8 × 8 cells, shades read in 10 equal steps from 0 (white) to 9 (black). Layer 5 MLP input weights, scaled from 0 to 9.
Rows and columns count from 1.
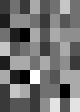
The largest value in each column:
8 8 9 7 7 6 9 7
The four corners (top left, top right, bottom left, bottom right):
7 5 7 1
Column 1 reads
7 8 5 2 8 3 7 7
